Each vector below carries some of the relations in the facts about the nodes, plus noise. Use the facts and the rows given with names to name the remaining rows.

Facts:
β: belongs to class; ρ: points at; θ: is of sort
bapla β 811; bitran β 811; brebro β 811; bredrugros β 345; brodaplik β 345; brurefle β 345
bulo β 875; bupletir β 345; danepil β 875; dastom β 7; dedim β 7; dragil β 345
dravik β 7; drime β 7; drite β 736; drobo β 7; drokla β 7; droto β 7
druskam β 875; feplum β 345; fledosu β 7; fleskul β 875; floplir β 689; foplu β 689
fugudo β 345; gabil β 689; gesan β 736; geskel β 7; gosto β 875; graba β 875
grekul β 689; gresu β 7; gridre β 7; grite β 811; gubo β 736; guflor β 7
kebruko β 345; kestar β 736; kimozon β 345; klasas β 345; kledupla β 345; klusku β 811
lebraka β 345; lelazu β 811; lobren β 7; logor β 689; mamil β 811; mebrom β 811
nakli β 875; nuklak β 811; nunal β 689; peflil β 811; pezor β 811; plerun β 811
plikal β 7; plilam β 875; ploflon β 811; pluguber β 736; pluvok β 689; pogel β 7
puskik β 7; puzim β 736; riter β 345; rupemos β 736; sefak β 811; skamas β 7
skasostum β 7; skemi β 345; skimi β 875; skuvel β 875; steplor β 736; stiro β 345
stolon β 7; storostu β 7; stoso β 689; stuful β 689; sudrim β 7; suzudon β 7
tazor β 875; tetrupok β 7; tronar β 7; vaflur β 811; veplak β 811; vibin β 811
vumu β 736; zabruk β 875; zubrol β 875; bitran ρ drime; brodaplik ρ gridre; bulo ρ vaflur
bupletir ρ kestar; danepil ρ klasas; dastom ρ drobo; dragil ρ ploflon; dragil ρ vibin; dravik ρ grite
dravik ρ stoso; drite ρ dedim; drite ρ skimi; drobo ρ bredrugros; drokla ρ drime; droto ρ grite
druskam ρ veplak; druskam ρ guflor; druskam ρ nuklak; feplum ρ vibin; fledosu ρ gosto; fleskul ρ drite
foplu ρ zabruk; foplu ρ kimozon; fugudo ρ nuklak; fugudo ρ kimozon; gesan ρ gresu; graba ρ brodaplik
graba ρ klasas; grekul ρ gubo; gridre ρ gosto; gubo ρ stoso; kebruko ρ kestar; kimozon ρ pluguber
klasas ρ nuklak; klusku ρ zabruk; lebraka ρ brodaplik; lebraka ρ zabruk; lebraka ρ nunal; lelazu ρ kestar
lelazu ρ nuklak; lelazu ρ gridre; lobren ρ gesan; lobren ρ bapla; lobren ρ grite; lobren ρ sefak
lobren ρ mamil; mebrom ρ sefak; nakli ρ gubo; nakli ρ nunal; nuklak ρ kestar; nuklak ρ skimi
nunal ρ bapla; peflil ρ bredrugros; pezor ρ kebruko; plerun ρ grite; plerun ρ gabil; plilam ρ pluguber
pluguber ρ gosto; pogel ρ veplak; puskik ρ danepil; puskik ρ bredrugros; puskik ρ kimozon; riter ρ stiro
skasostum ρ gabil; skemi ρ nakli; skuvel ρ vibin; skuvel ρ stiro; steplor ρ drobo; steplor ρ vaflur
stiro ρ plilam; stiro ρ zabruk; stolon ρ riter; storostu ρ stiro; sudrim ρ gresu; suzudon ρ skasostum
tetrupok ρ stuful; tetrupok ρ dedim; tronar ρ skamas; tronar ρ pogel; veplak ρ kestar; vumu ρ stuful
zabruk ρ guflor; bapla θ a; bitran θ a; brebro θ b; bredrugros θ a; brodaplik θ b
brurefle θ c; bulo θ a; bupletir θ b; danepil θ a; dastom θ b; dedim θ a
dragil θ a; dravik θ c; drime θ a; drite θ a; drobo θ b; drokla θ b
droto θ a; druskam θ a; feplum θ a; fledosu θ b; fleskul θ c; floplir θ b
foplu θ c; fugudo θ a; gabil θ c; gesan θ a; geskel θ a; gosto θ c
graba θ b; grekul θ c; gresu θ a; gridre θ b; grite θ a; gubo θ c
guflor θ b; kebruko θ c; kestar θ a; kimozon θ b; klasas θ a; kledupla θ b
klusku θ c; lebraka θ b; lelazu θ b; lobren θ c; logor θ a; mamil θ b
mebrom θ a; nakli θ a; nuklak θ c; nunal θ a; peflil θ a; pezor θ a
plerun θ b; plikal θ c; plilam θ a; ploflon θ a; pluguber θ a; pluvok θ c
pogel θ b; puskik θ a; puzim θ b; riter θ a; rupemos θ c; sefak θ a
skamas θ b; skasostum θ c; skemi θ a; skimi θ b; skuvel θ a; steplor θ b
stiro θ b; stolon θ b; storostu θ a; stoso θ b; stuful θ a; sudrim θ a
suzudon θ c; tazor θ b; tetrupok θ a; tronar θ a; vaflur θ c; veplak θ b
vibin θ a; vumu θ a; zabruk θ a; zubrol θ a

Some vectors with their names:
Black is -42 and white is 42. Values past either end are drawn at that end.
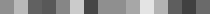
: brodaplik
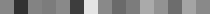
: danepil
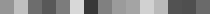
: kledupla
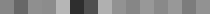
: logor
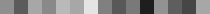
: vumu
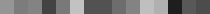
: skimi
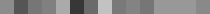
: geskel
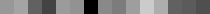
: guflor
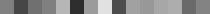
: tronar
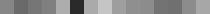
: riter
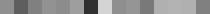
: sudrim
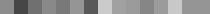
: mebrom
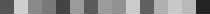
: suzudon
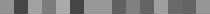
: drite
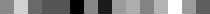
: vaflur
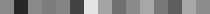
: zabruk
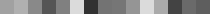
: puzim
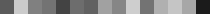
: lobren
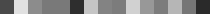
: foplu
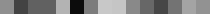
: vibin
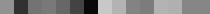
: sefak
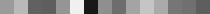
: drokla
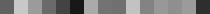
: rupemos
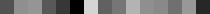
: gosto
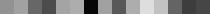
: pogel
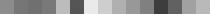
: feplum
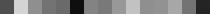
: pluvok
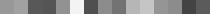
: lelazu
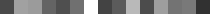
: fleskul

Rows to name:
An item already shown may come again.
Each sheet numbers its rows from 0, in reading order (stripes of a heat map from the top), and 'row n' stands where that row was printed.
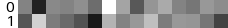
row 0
druskam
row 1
brurefle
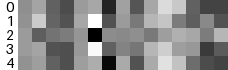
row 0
pogel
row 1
stolon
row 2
bredrugros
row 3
lelazu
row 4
pogel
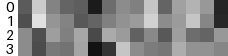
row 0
plikal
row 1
grekul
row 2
drite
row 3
drime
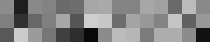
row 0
nakli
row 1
pezor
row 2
gabil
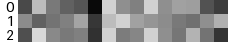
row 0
kebruko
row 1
riter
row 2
foplu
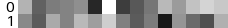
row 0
bulo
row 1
vumu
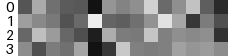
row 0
nuklak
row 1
tazor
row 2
rupemos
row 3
drime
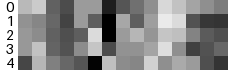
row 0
drobo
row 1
skamas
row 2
mamil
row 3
stiro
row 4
kebruko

